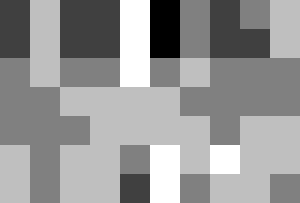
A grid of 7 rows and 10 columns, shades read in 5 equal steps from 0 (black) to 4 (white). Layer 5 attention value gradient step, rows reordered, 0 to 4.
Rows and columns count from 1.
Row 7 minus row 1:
2 -1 2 2 -3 4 0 2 1 -1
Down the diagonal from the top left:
1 3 2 3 3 4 2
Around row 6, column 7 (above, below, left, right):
3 2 4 4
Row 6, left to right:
3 2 3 3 2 4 3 4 3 3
